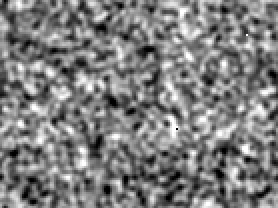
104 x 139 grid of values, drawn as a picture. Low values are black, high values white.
Lone odd cells: 2, 1 higher and 1 lower than their neighbours. Histogram: bell-shaped. Mirror symmetry: none. Stripes: none. Slope: none. Grain: blotchy.
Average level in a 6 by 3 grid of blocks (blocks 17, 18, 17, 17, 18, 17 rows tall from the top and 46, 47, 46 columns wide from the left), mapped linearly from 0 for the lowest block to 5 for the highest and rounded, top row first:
2 3 3
1 3 3
3 3 2
4 3 5
3 1 2
1 0 1
